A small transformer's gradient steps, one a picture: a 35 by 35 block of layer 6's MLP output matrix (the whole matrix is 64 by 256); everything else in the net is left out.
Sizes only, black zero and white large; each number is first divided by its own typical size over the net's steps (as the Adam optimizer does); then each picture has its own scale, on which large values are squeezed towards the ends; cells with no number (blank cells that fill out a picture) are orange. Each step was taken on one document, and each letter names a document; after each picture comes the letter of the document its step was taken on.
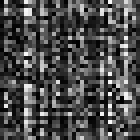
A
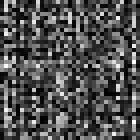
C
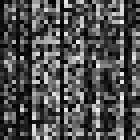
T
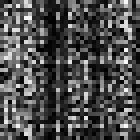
A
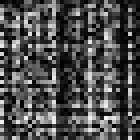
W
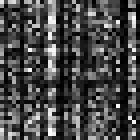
W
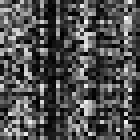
A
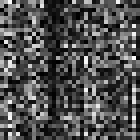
C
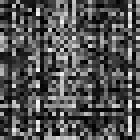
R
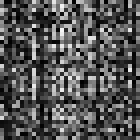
R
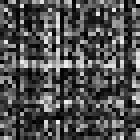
T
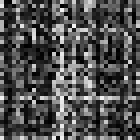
R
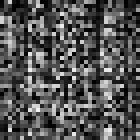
R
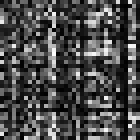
W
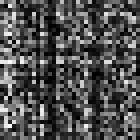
C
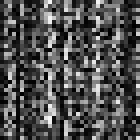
T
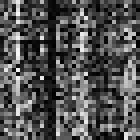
A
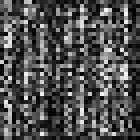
A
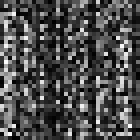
C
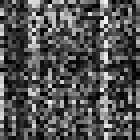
R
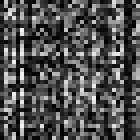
T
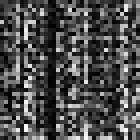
A
